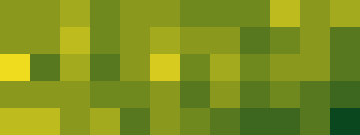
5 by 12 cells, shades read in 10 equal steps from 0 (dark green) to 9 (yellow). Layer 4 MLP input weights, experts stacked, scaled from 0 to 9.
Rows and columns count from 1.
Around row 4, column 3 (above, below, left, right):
6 5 5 4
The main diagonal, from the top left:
5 5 6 4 3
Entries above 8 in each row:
0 0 1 0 0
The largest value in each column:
9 7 7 6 5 8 5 6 4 7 5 6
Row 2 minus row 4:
0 0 2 0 1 1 2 0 0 0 2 1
